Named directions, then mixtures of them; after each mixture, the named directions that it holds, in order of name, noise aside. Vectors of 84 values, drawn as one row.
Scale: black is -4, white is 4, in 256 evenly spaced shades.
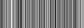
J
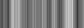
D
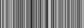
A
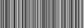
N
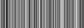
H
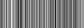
J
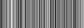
J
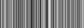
A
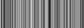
A, H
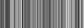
D, N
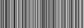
N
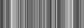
D, J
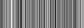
J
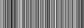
J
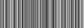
A, N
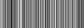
J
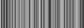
A, H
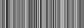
A, H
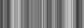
D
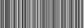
N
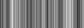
A, D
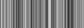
A, D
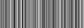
N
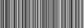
N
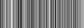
A, J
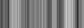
D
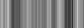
D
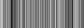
D, J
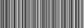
N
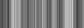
D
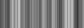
D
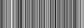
J
